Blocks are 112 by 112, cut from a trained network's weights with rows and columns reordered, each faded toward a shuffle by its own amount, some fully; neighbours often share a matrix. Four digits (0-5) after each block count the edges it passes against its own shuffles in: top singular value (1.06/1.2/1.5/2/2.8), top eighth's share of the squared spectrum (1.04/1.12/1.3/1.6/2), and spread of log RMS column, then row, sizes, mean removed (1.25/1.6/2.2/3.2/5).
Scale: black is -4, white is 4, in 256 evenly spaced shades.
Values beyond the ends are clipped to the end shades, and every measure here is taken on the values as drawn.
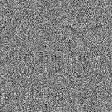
4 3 1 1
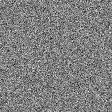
0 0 0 0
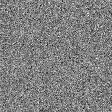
2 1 0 0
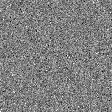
2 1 0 0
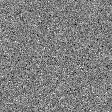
2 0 0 0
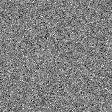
2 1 0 0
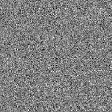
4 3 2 2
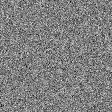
0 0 0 0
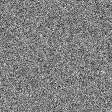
1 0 0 0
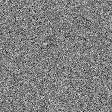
0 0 0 0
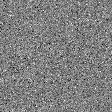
0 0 0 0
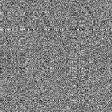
5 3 1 3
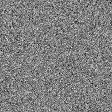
2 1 0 0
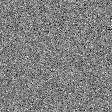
0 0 0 0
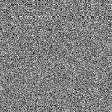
4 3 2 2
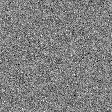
1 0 0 0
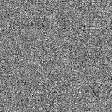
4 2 0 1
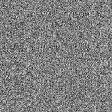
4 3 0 1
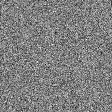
2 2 0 0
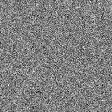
3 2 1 1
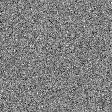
2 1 0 0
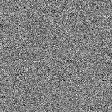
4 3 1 1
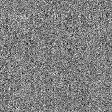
3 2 0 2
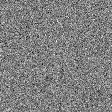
1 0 0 0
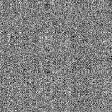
3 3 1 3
